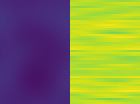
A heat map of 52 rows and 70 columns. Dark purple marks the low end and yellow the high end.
It is made of 1 by 2 panels. Panel 1,1: very low, smooth, faint in contrast. Panel 1,2: very high, streaked across, faint in contrast.
